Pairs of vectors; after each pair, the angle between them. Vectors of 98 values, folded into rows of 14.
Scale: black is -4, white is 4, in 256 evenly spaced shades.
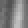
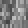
partly aligned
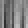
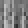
nearly opposite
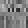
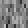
partly aligned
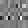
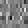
partly aligned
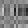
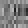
nearly parallel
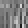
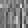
nearly parallel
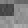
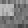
nearly opposite
